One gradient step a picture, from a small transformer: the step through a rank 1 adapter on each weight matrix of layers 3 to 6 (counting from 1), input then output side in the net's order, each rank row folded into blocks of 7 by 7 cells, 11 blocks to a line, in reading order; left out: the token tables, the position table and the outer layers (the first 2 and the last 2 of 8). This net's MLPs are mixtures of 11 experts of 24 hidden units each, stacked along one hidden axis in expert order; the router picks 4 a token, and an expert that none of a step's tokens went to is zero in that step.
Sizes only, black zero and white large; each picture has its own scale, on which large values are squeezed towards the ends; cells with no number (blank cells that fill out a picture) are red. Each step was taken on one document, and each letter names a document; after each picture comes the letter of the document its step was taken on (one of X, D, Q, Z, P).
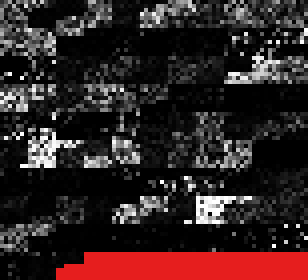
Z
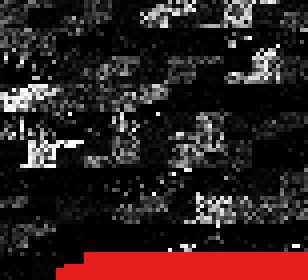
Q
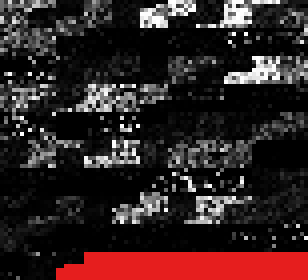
Z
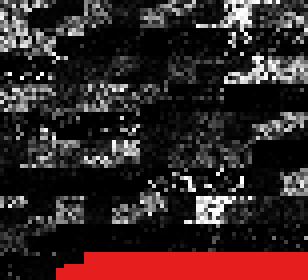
Z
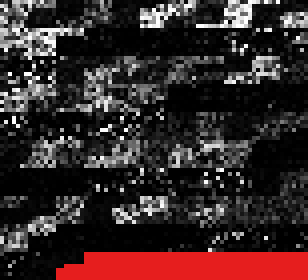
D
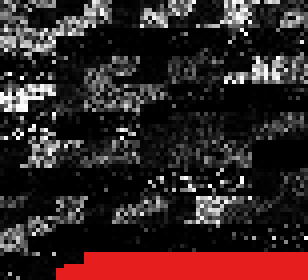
Z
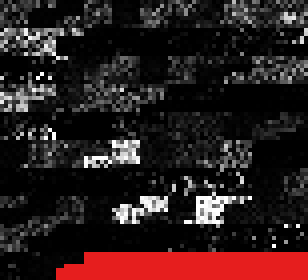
Z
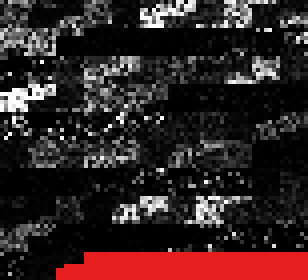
D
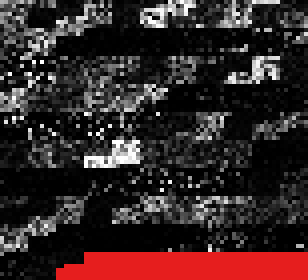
D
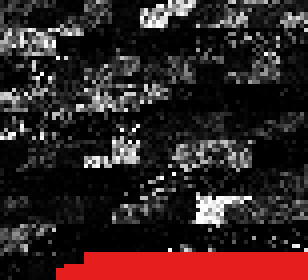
Q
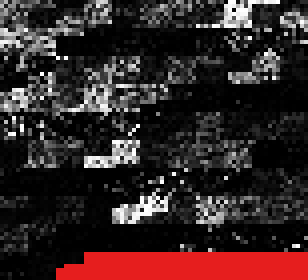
Q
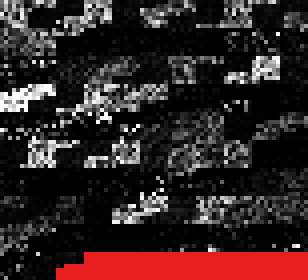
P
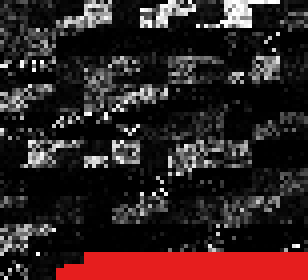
P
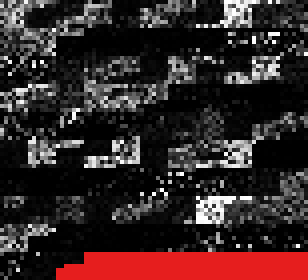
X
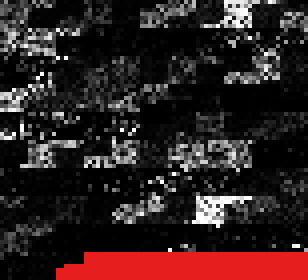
Q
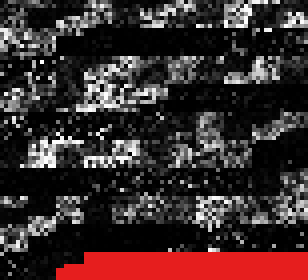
D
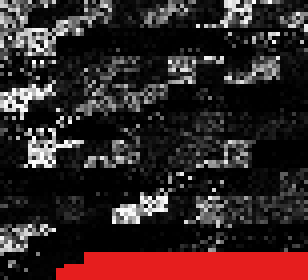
X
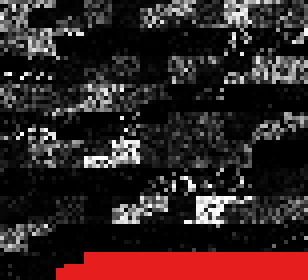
Z
